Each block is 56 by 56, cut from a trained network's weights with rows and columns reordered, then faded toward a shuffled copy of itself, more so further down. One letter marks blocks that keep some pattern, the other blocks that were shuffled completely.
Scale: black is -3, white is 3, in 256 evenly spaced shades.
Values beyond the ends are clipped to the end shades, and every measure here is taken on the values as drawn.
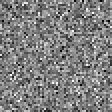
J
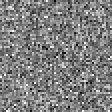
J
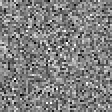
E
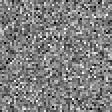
J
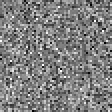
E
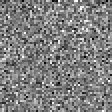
E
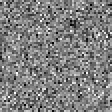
J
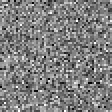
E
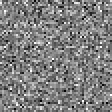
E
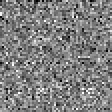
E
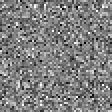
E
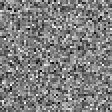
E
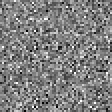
E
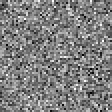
J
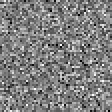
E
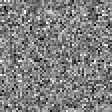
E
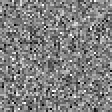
J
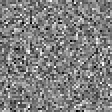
E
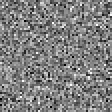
J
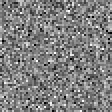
J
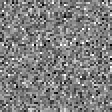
E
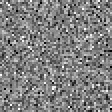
J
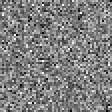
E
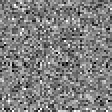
E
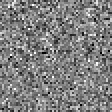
E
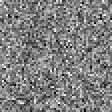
J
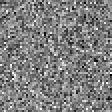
J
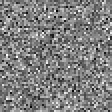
J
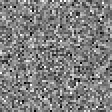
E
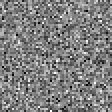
J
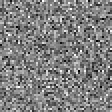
E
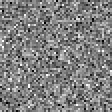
J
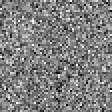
J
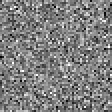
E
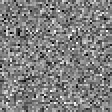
E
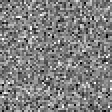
E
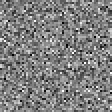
E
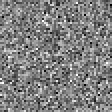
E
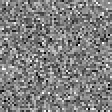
J
